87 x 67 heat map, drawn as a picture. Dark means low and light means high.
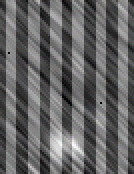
Stripes running up and down repeat 6 times from left to right. A single bump stands in the bottom middle. Overall the values sit about 40% of the way up the scale. There is no overall slope. The bottom middle is the ninth with the highest average. Two lone cells stand out, each far lower than its neighbours.
